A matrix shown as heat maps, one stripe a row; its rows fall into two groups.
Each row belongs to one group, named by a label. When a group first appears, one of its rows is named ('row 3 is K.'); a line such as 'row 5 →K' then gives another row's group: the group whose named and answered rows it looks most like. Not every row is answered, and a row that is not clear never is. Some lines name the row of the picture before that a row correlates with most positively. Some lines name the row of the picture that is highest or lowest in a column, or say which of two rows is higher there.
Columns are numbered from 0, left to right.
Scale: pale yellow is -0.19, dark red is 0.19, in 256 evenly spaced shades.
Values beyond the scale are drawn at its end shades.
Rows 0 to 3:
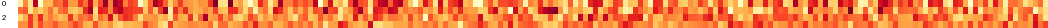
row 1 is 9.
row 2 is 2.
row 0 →9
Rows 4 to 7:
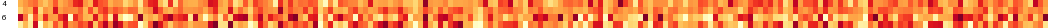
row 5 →9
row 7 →9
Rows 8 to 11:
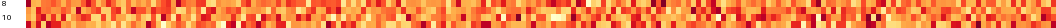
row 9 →2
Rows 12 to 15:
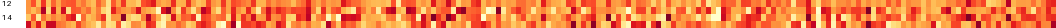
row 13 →9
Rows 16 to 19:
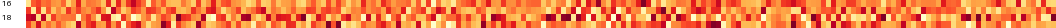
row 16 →2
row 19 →2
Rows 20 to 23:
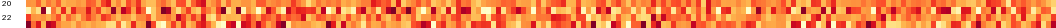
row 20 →2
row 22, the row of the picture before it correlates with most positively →18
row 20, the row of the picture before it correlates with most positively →19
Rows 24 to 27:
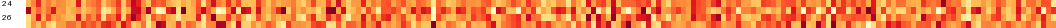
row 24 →2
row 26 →2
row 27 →9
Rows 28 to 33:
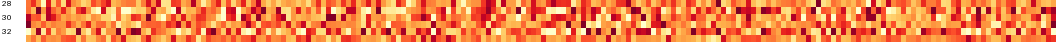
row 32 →2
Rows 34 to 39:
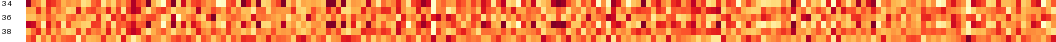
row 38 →2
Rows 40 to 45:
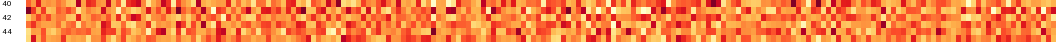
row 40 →2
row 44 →9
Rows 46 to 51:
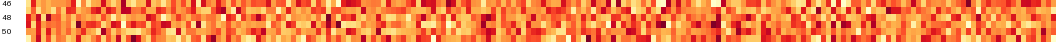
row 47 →9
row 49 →2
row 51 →2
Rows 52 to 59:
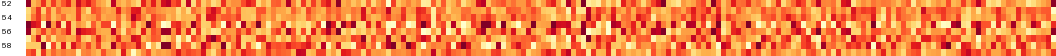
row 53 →2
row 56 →2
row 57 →2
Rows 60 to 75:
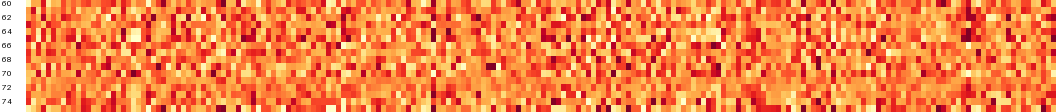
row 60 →9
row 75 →9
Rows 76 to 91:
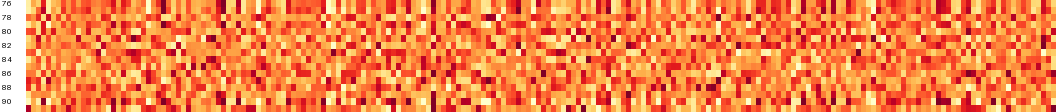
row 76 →9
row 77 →9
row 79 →9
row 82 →9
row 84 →2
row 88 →2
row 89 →9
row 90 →9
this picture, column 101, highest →87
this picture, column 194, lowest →91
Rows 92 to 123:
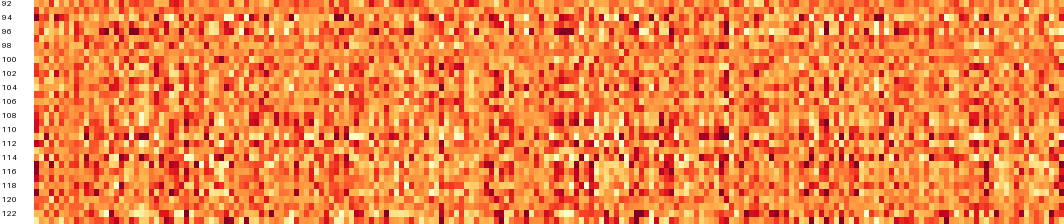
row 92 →9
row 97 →2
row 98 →2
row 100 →2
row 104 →9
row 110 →2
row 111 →2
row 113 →9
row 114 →2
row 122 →9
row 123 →9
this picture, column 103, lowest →111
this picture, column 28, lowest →122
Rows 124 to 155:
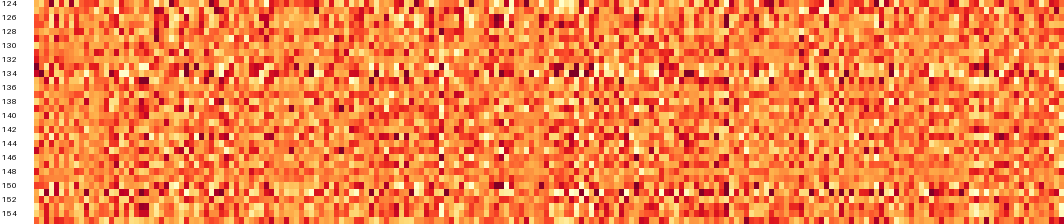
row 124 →9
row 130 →2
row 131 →2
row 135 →2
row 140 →2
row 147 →2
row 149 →2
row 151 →2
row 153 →2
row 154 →2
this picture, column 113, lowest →151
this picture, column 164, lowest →143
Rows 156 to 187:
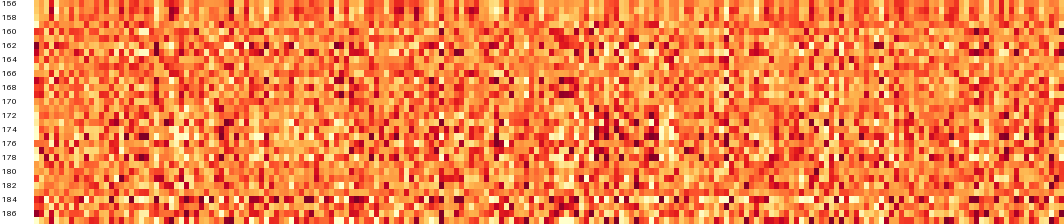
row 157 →9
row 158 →9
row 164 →2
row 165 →9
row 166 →9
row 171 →2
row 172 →2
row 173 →9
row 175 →2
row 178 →2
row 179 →9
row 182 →9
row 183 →2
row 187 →9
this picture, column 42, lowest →162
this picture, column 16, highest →173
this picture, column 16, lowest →181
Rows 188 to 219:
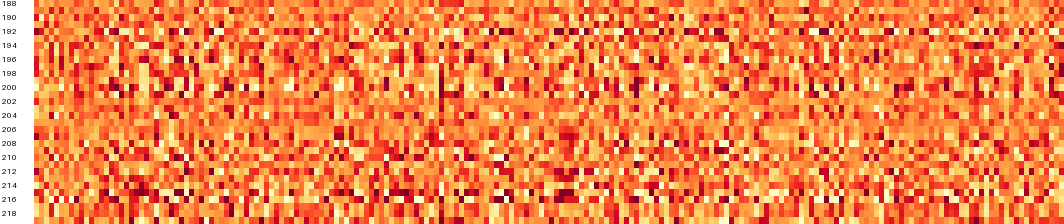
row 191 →2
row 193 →2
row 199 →9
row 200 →9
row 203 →9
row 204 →9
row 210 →9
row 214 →2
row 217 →9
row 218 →9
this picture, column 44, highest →196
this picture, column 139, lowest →216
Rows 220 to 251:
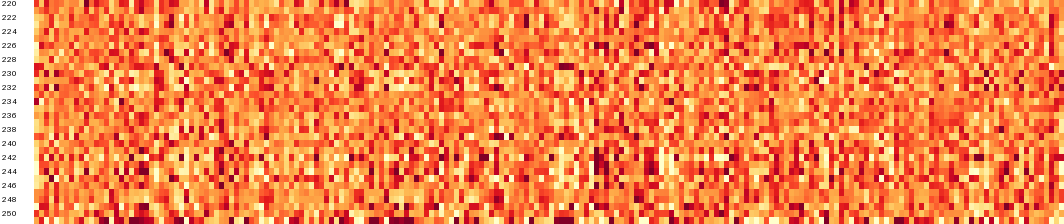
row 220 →2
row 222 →9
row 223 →9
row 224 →2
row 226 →2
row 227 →9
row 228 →9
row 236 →2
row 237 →2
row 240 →9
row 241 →2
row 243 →2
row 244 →2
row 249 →2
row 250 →2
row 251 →9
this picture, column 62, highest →220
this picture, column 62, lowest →242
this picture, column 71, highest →251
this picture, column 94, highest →245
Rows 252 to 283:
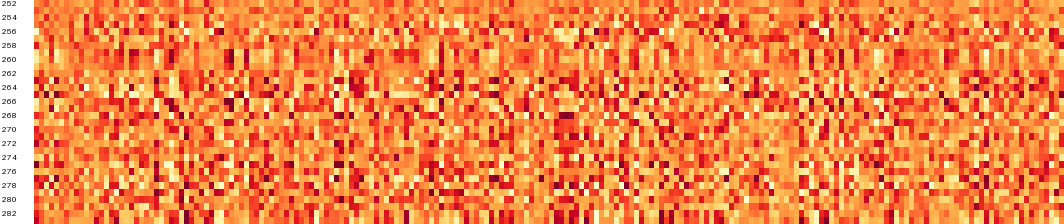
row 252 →2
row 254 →2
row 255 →2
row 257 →9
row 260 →9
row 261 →9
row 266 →9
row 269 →9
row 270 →2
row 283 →2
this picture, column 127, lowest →256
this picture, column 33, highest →279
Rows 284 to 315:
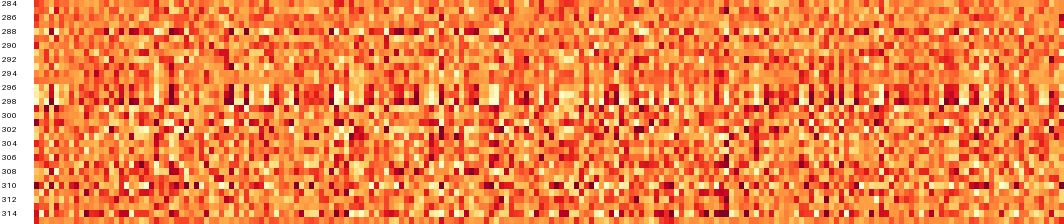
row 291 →2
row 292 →9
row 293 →9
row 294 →2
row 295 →2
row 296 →9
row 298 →9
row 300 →2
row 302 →9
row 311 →2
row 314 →2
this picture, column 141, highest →310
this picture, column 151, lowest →310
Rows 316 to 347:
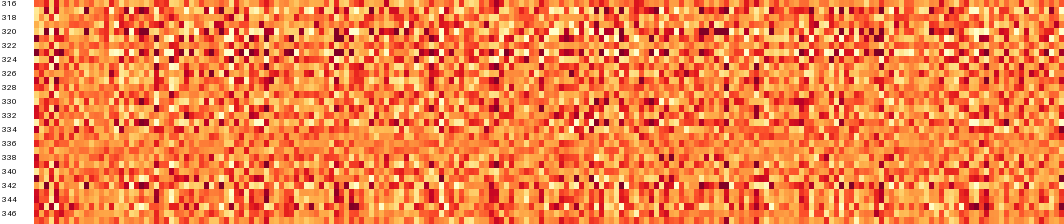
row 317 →2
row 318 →9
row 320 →2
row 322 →9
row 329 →9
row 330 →2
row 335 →9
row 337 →9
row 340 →9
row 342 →2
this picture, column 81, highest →341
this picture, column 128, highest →326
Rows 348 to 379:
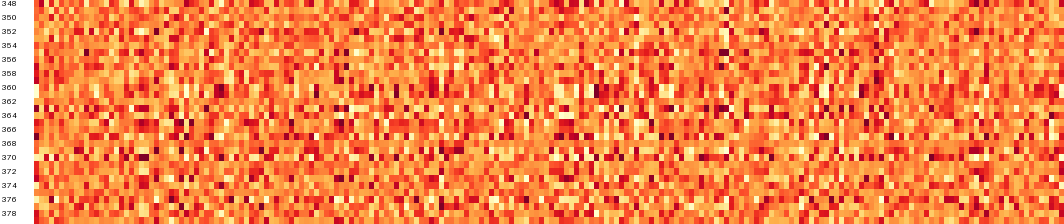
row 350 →9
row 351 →9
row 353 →9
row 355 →2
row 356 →9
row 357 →2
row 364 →9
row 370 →2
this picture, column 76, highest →376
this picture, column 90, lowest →367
